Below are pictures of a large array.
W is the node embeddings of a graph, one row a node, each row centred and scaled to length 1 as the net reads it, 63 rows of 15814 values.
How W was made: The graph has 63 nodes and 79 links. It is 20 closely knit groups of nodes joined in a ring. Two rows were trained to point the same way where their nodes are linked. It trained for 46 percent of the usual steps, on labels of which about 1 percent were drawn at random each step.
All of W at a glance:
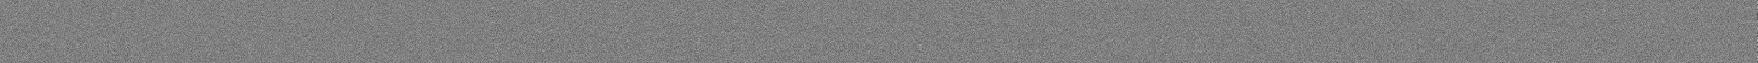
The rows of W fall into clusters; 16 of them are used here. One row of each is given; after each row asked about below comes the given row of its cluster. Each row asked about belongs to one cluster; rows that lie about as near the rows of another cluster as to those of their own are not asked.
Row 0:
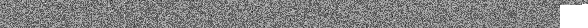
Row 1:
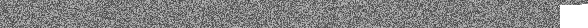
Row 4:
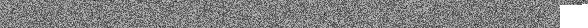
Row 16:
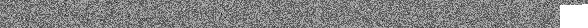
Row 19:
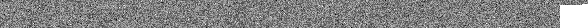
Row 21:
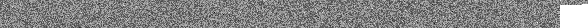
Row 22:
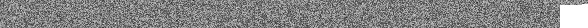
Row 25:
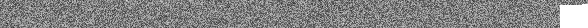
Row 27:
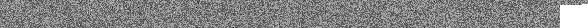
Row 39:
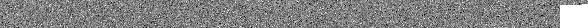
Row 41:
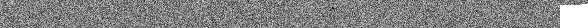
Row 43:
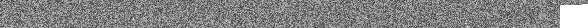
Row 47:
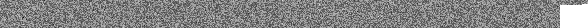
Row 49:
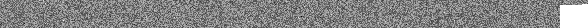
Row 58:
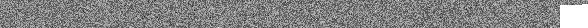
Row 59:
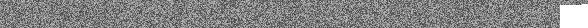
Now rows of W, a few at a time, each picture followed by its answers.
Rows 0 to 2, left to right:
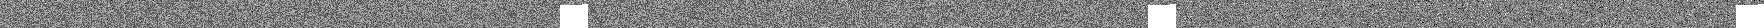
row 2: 59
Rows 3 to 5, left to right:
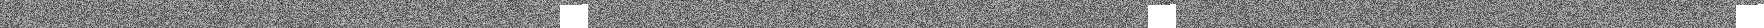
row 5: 27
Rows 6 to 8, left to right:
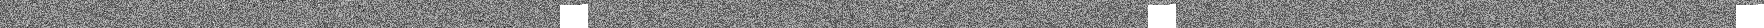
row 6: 1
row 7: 22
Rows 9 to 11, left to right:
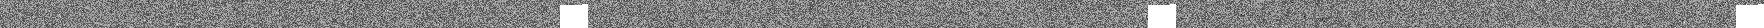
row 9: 58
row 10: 27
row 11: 16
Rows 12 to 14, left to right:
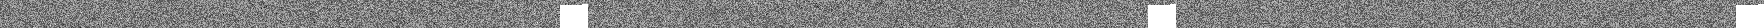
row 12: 21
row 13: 19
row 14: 58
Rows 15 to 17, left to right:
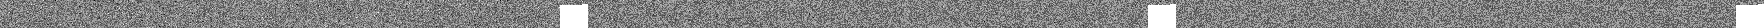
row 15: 4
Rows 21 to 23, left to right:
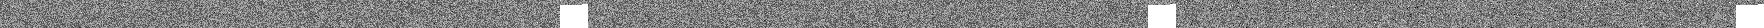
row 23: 43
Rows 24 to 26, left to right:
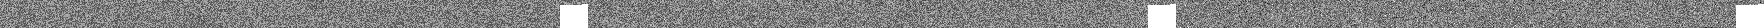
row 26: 41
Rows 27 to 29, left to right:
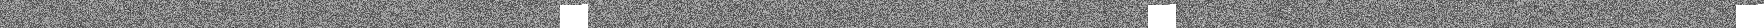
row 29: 1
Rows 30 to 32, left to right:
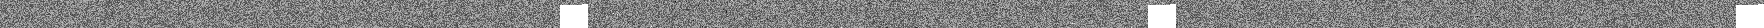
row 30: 16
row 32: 49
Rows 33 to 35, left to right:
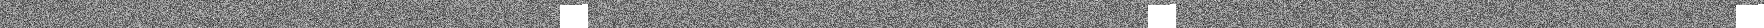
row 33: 25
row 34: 21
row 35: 0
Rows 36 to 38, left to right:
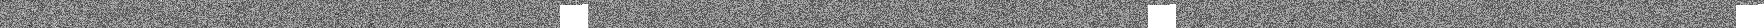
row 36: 19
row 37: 59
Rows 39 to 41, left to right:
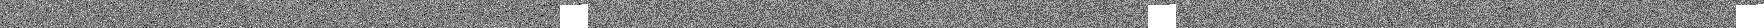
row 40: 39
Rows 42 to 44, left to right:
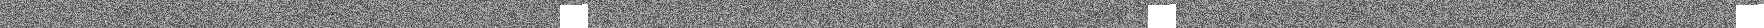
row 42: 0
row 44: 47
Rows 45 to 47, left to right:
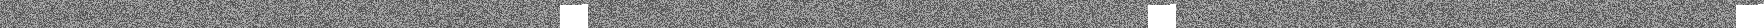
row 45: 49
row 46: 25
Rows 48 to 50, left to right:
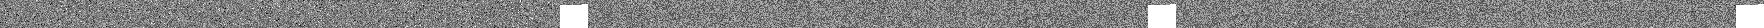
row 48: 39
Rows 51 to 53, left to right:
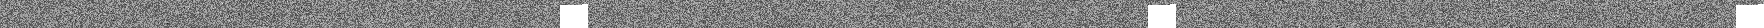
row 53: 47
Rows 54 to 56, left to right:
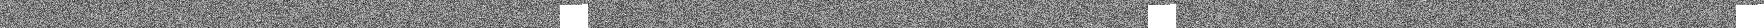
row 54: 41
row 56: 59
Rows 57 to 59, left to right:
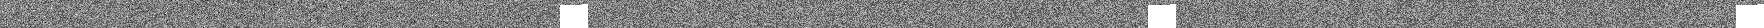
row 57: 22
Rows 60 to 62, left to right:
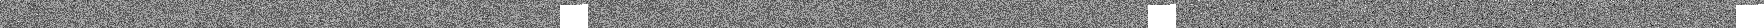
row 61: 25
